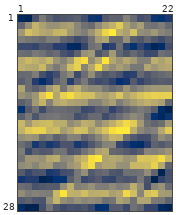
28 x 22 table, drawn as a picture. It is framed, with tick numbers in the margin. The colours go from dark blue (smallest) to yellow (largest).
Ninth with the lowest average: bottom left. Average level on the scale: 50%. Stripes: horizontal, repeating 6 times. Slope: none.
